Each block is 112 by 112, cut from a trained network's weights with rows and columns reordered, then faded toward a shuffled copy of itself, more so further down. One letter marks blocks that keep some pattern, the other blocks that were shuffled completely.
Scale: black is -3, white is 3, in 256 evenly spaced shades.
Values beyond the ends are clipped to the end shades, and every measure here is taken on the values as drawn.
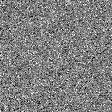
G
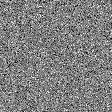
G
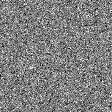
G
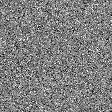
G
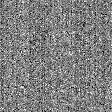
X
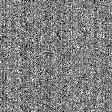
X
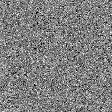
X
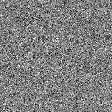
X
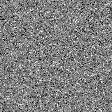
G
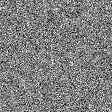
G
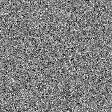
G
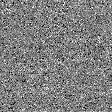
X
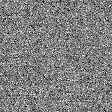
X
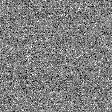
X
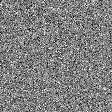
G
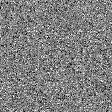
X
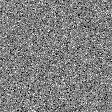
G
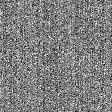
X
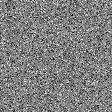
G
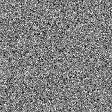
X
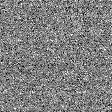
X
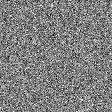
G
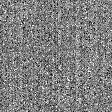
X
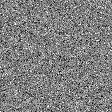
G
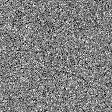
G
